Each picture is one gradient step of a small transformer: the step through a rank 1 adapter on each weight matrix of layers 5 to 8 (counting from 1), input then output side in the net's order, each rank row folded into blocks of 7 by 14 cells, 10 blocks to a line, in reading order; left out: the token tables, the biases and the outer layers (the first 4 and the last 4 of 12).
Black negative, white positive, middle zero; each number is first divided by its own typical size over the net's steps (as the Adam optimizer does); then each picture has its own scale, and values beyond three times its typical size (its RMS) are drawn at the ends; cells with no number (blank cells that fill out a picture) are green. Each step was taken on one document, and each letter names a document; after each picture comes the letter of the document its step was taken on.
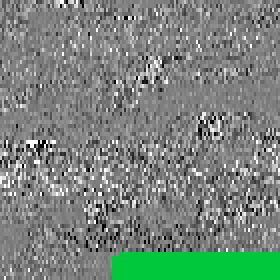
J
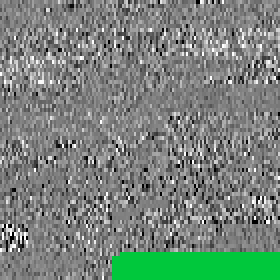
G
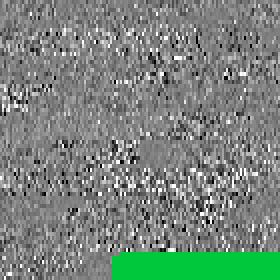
J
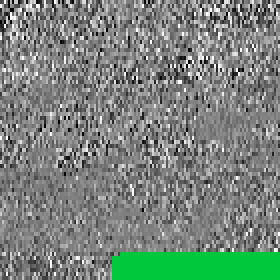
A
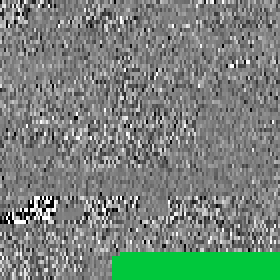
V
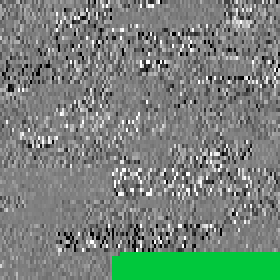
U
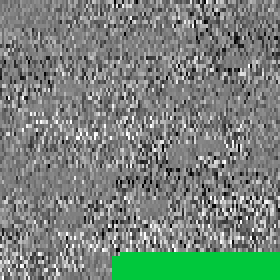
V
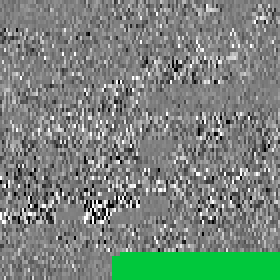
J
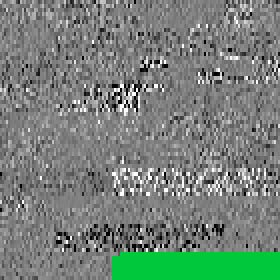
U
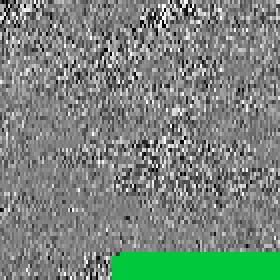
A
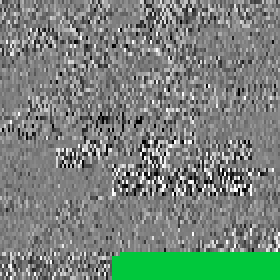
A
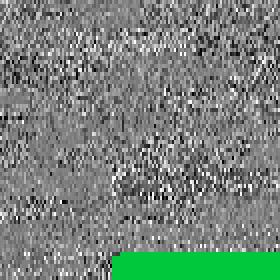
A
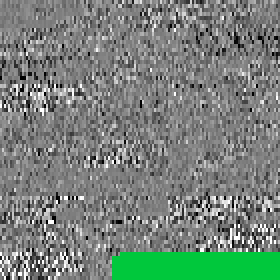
V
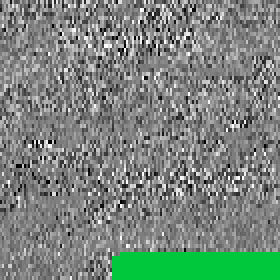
A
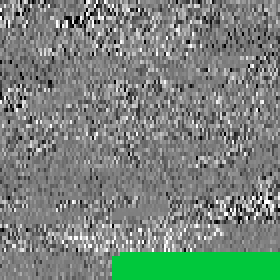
V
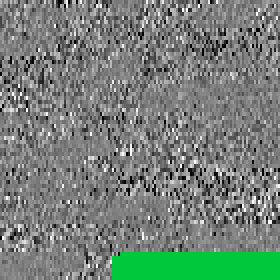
G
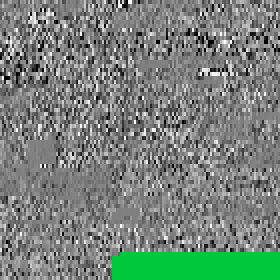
A
